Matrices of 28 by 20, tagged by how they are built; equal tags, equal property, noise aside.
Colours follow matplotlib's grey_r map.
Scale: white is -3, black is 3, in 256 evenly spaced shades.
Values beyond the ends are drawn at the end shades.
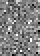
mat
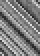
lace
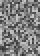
mat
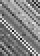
lace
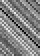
lace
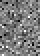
mat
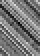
lace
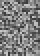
mat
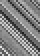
lace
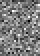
mat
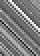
lace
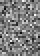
mat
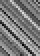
lace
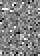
mat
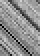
lace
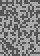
mat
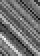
lace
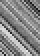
lace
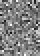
mat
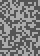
mat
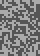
mat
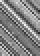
lace
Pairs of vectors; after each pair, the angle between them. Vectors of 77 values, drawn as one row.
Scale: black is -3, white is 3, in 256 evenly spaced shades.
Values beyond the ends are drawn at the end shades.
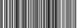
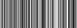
orthogonal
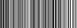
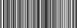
partly aligned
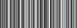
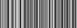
partly opposed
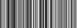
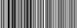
partly aligned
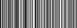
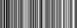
orthogonal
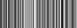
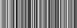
partly opposed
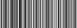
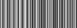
nearly opposite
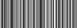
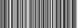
orthogonal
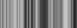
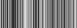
partly opposed
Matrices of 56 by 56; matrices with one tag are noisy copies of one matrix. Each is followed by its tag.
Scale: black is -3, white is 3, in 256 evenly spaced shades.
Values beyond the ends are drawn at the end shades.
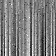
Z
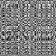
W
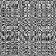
W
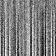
Z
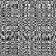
W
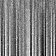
Z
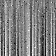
Z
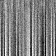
Z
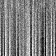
Z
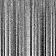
Z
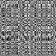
W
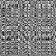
W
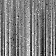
Z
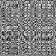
W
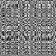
W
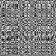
W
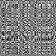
W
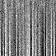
Z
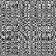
W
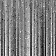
Z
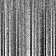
Z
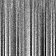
Z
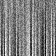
Z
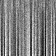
Z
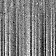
Z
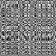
W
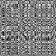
W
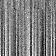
Z
